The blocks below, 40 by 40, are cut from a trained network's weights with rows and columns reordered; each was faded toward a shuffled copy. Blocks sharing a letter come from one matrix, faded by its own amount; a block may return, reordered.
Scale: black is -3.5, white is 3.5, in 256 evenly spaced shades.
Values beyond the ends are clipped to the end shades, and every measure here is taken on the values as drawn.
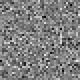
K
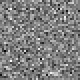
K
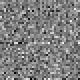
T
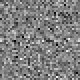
K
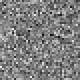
K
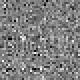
T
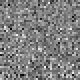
T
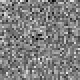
K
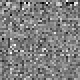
T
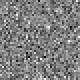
K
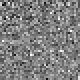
T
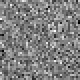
K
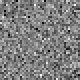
K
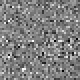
T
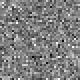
T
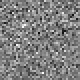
K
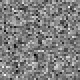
K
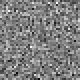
K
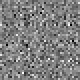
T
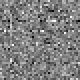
T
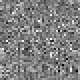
T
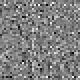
T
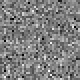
K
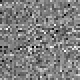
T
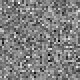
K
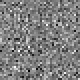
T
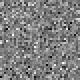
T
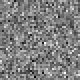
K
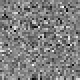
T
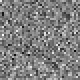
K
